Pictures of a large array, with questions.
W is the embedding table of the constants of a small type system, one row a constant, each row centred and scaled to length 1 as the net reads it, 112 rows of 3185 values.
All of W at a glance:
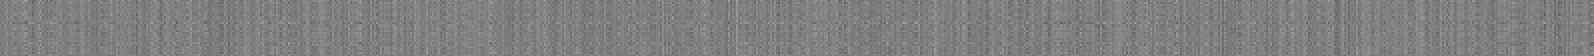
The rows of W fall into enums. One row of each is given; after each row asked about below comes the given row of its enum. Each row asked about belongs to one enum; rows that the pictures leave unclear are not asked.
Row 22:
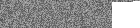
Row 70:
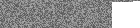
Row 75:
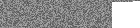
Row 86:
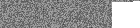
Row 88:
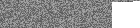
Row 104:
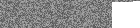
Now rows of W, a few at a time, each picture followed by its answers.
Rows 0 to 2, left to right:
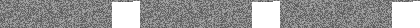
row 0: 88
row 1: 88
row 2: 70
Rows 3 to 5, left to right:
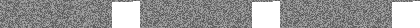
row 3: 104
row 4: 75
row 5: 75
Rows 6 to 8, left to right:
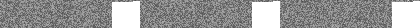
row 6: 104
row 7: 70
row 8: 86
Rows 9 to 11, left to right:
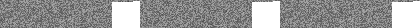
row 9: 88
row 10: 75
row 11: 88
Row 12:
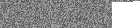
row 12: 86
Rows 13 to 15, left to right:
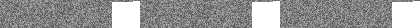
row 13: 70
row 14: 104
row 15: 75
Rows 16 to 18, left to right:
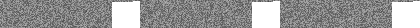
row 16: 75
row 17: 22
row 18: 88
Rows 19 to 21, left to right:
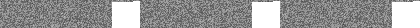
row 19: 86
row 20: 88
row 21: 86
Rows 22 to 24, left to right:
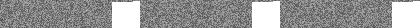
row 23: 104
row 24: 70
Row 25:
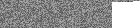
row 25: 88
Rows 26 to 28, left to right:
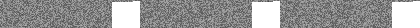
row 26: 75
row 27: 88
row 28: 104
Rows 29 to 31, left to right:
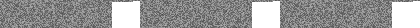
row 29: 70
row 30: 75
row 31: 70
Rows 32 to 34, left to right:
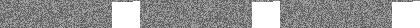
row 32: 88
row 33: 86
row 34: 22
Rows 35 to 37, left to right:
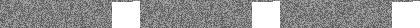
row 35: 22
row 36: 22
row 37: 70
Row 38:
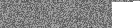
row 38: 86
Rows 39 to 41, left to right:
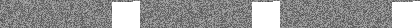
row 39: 22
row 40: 88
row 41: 75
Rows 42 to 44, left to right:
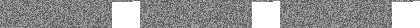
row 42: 75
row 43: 86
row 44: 86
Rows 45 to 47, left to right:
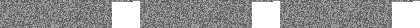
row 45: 86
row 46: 86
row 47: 86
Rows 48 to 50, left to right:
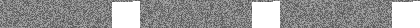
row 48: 75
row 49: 22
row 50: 70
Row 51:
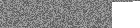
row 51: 75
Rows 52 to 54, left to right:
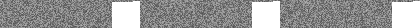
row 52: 75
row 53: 70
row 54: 22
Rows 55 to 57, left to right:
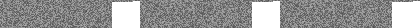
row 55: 75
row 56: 70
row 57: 70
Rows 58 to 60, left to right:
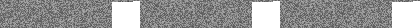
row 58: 88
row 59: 70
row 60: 70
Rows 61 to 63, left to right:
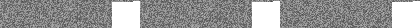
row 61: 86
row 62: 86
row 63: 75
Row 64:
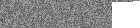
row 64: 22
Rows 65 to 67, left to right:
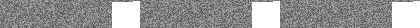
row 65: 70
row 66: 88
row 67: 88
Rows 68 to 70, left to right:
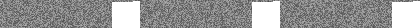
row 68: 75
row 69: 22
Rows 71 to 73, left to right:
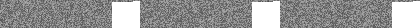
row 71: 22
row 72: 88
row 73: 104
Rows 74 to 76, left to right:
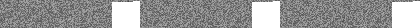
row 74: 88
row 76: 75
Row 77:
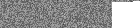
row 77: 86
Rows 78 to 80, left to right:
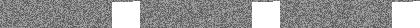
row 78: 75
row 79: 88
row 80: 104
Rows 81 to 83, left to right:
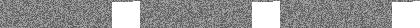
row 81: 75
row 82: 88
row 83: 22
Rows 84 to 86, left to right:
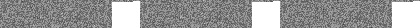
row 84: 86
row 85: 86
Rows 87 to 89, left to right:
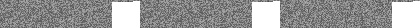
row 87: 88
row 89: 22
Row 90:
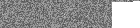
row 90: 86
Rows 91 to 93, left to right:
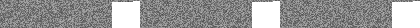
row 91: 88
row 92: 75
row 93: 75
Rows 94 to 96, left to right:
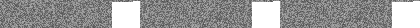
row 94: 70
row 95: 86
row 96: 86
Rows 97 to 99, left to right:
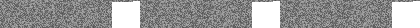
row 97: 70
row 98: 104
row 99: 104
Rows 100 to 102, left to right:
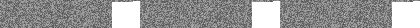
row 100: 104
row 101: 86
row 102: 86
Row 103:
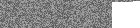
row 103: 104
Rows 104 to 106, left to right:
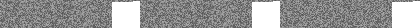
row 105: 104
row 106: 75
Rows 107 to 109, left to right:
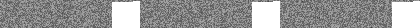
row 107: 104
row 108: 88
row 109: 86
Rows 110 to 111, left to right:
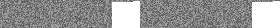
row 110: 86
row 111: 75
